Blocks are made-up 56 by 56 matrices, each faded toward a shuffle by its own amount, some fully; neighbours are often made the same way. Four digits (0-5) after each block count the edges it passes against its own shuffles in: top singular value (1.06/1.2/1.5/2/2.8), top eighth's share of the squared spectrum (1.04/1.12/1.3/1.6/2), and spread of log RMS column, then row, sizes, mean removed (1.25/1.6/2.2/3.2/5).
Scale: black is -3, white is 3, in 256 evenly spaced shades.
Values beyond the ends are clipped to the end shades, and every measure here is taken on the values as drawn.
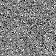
0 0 0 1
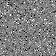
0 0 0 0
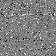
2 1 0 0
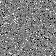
0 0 0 0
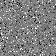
0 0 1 0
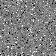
2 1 0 1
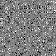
4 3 1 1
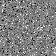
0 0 0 0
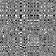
5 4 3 3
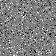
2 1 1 0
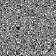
3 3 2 1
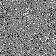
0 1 0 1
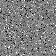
1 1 0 0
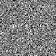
3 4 2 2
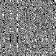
3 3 3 1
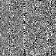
3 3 3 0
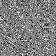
2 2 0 0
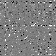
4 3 1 1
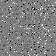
3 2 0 1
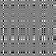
5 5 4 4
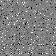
3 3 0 1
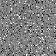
3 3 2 0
